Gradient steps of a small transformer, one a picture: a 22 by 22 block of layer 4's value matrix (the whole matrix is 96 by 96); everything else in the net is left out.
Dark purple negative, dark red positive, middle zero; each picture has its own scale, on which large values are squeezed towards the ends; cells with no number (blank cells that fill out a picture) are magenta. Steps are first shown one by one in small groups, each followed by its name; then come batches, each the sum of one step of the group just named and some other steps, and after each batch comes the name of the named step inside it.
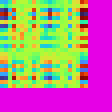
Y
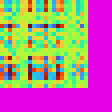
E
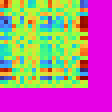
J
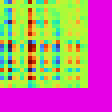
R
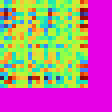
Y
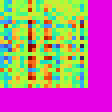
R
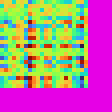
J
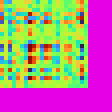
R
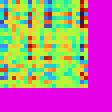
Y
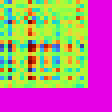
R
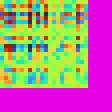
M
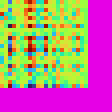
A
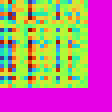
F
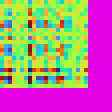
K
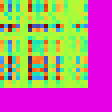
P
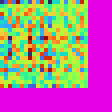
A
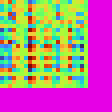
F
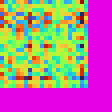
P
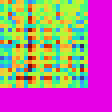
F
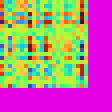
A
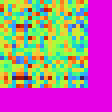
M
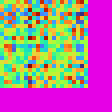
M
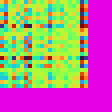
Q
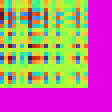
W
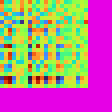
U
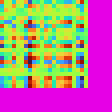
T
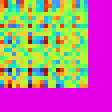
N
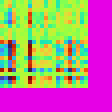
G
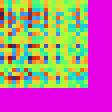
W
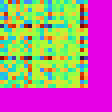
Q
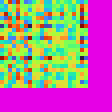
Q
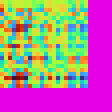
W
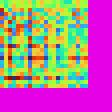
W
